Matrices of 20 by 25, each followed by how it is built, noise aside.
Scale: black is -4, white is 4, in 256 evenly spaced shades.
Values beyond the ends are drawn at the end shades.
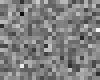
noise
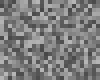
noise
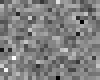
noise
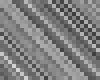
Toeplitz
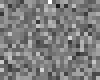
noise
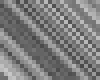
Toeplitz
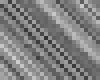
Toeplitz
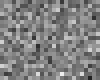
noise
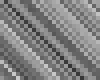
Toeplitz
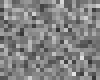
noise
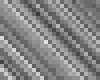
Toeplitz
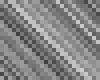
Toeplitz
